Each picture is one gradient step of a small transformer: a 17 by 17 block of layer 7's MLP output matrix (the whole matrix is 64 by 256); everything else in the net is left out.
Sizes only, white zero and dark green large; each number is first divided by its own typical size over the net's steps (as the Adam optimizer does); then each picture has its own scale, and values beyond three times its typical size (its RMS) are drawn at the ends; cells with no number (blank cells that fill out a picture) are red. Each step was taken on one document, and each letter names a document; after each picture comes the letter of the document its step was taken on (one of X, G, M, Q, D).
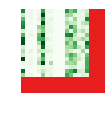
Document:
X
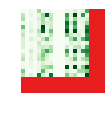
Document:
X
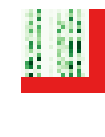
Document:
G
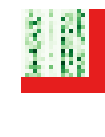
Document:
G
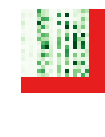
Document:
X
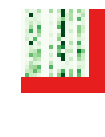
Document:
G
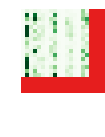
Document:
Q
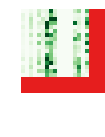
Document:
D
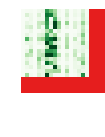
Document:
D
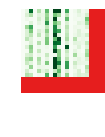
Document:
D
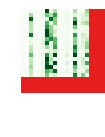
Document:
D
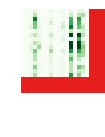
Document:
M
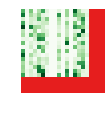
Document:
X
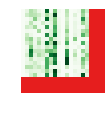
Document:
D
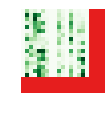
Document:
G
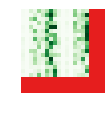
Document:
D
